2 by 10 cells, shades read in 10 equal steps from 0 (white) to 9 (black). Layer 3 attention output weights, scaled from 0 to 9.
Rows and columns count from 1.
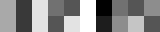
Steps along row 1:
up down up up down up down up down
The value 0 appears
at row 1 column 6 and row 2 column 6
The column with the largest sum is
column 7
